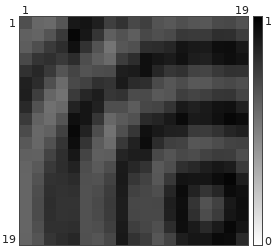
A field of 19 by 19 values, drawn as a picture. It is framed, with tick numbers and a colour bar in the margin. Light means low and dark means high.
Rings: centred on the bottom right. Calmest part: bottom left. Ninth with the highest average: bottom right. Odd rows or columns: none. Average level on the scale: 80%.
